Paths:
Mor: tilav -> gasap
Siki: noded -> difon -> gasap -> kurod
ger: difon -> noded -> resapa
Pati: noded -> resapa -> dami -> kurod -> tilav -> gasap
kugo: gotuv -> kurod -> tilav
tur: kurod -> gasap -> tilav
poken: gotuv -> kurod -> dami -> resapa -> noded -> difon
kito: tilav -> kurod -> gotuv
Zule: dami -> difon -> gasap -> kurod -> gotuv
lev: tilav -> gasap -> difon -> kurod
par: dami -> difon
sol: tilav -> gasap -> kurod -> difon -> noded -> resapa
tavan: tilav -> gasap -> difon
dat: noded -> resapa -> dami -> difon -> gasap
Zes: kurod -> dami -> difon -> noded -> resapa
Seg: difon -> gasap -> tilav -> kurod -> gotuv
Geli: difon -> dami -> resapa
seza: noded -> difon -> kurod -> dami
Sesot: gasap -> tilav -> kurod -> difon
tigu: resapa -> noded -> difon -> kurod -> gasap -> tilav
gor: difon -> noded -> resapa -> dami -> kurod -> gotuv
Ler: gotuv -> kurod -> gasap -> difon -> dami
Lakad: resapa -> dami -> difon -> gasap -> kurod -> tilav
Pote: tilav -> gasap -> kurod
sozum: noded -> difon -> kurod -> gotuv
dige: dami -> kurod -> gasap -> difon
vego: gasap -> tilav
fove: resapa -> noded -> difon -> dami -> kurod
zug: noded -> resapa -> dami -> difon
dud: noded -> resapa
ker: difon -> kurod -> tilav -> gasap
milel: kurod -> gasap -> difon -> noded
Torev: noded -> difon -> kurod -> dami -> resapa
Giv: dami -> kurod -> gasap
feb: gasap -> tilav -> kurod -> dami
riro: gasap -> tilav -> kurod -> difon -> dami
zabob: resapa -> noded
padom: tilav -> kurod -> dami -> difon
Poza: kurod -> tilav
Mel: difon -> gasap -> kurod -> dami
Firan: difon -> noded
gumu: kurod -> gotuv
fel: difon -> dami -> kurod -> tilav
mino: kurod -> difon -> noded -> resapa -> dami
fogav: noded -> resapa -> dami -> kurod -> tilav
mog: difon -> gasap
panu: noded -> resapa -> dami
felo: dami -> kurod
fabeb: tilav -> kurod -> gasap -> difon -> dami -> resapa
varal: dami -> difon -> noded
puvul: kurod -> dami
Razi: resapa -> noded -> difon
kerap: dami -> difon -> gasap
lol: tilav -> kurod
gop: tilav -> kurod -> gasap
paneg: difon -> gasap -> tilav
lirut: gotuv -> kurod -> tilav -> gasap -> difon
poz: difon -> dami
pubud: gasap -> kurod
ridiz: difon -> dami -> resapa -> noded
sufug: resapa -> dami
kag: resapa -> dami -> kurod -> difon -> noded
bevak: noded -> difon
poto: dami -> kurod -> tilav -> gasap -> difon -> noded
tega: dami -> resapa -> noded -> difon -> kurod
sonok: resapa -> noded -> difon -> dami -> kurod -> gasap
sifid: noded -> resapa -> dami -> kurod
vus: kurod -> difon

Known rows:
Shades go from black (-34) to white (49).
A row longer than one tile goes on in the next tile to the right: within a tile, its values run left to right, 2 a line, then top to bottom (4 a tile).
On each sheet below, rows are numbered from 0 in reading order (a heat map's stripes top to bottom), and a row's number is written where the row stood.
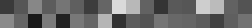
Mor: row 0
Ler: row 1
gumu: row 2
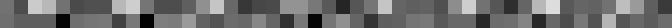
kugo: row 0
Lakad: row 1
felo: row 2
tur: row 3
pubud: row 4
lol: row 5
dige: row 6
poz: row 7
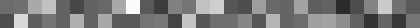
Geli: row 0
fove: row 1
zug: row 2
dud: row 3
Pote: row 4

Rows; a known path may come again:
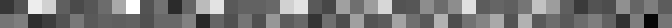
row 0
Zule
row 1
vus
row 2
dige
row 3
padom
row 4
kag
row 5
sol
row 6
poz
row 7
vego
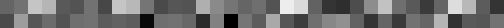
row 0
par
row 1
kugo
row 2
paneg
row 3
gor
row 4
Pote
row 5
Ler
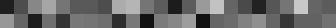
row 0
gop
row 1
tigu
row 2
sonok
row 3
pubud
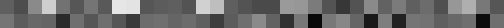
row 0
lol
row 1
sozum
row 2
gumu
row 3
tur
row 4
Mor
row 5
Poza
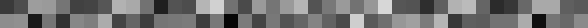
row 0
Pati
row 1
feb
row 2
Lakad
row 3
bevak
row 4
Zes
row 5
Mel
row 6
dat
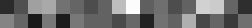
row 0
ker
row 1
Sesot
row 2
riro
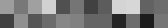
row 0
Razi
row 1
lirut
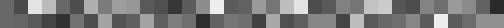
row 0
kito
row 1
varal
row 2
Siki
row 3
poken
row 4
zug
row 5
panu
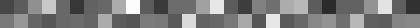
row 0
felo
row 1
fove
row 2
Torev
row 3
mino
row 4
sifid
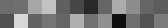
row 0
Geli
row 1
kerap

